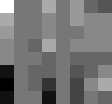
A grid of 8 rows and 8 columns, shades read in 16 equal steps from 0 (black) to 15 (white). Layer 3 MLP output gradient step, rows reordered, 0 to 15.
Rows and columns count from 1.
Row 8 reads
1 7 7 1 7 4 7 6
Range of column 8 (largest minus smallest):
5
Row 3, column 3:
7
